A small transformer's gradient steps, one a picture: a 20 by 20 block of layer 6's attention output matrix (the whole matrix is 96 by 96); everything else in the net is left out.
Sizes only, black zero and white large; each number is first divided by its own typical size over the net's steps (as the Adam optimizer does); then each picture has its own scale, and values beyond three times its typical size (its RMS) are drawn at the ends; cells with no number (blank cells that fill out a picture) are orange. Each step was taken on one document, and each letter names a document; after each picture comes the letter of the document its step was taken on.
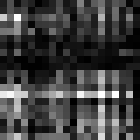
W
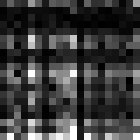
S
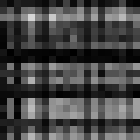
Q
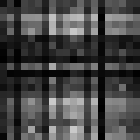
Q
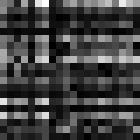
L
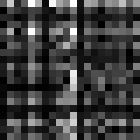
S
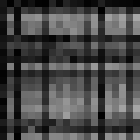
Q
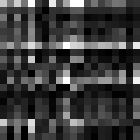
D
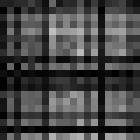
Q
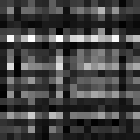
W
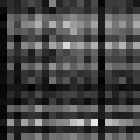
Q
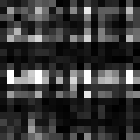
S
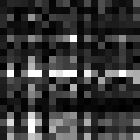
S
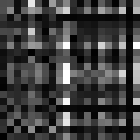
D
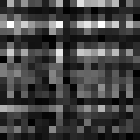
W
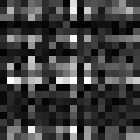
S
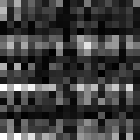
W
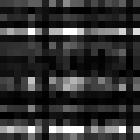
D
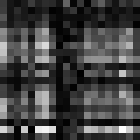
L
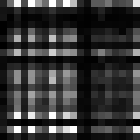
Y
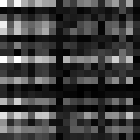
L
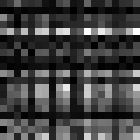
L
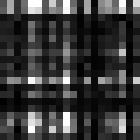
S
